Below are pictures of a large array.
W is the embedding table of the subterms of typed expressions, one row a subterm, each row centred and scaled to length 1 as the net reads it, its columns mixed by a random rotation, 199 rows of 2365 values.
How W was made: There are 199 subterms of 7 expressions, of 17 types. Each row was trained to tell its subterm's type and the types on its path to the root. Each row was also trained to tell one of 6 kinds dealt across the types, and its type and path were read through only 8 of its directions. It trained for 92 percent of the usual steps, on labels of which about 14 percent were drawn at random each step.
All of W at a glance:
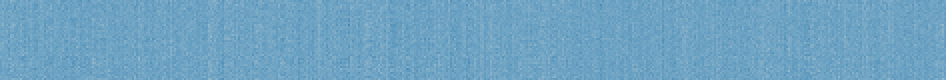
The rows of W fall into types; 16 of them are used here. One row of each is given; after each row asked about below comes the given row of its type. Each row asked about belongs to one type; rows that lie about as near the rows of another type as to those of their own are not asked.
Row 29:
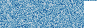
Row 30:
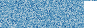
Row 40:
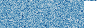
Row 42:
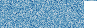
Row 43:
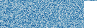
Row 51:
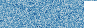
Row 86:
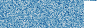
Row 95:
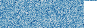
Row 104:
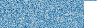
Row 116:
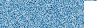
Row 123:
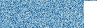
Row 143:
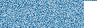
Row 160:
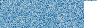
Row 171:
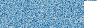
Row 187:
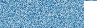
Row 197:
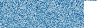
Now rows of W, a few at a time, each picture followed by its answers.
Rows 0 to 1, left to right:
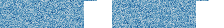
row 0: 95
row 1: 30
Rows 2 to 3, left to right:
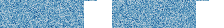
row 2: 30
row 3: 116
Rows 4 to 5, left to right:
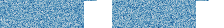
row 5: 40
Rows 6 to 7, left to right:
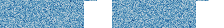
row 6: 42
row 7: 171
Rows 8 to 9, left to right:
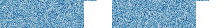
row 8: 197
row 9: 42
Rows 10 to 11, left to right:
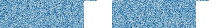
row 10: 104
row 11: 116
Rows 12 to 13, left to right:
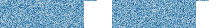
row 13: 171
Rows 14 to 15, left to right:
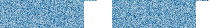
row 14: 104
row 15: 197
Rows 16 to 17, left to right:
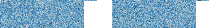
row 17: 187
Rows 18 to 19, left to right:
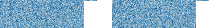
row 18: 42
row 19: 143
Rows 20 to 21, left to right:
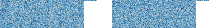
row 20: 143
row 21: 123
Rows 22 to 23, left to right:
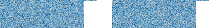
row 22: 197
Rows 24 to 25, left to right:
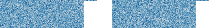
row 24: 43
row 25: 187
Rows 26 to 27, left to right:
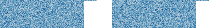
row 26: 197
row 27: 116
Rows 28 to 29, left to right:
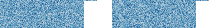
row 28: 42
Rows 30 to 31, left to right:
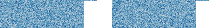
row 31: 143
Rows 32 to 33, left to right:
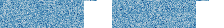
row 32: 29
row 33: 42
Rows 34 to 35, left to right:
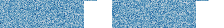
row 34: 42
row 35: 143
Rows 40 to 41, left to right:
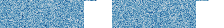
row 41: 160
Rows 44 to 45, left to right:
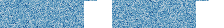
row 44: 30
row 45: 197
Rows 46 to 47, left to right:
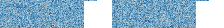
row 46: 51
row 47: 187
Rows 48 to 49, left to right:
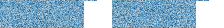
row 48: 51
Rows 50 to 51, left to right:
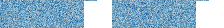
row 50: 187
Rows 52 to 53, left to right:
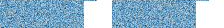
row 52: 197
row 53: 42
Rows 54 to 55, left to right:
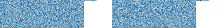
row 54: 171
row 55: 51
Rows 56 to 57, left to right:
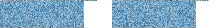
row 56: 95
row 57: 86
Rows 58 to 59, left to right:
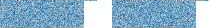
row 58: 160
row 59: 40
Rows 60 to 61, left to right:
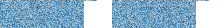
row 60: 86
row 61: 116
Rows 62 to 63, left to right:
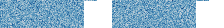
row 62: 116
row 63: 123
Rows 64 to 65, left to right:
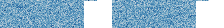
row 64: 51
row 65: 86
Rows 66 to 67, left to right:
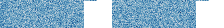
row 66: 143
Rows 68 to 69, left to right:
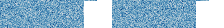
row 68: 95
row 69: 42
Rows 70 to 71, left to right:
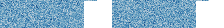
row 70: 104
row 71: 86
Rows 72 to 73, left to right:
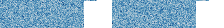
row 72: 197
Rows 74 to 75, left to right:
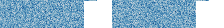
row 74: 42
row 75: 29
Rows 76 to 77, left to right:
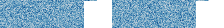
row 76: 51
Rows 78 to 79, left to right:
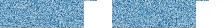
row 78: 43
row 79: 30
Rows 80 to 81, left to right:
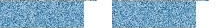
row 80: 197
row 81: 116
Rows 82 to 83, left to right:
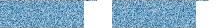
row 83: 171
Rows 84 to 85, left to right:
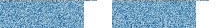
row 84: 187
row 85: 116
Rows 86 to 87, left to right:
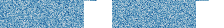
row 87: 160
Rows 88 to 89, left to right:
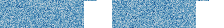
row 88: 40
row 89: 187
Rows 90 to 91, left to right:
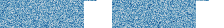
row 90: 40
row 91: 40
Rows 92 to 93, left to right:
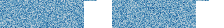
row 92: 40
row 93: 95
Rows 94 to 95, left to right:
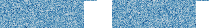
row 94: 104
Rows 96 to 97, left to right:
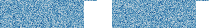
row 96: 116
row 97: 43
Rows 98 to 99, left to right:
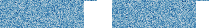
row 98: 95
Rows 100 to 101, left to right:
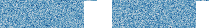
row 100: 104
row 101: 51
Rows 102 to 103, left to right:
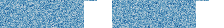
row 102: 43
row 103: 30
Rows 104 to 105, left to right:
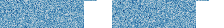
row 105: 104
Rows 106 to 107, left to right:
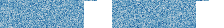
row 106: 51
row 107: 30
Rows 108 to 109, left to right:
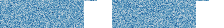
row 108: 95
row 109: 187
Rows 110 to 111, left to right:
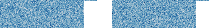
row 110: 95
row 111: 95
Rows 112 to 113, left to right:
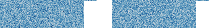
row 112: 29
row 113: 187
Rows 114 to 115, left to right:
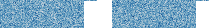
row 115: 30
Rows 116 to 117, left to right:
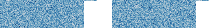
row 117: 86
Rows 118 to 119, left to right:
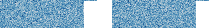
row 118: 95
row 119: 143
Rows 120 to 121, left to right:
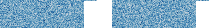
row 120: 197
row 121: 43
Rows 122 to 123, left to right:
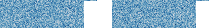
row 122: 123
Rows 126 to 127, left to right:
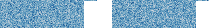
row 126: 42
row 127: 104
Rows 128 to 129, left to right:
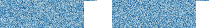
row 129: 143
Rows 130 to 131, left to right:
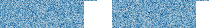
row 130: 42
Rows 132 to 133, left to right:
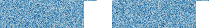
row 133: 42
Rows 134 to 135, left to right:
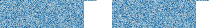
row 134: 160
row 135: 116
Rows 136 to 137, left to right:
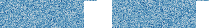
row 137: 171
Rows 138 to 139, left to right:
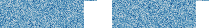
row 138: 95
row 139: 197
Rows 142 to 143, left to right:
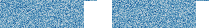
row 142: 187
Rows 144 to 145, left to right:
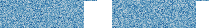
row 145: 51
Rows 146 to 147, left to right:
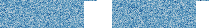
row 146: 30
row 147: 51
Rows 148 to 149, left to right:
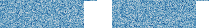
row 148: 123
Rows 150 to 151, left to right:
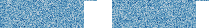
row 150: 116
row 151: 160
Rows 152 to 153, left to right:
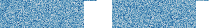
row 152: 143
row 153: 40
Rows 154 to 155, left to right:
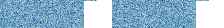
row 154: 29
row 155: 30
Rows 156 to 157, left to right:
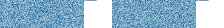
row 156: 29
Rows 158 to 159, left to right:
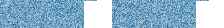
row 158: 116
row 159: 51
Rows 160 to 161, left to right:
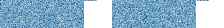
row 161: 29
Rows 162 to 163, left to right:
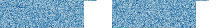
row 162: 40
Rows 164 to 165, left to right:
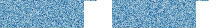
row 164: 86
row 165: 197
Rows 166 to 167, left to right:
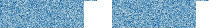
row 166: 123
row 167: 51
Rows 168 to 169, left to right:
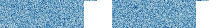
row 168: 30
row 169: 187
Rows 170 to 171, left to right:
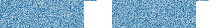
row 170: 143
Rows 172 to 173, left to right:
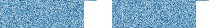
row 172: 171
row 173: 160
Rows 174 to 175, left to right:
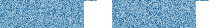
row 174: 104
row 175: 197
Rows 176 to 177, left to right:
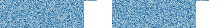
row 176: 160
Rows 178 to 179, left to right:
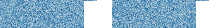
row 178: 160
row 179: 143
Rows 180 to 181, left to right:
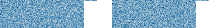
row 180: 187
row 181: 86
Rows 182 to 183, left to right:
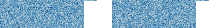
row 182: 116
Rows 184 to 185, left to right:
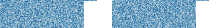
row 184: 187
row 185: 95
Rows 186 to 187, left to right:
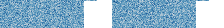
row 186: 104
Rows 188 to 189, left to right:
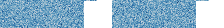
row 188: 86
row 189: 171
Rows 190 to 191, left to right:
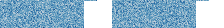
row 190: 42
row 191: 104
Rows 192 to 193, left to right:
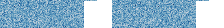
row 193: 30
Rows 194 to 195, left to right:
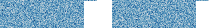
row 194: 51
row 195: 40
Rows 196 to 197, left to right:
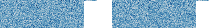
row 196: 171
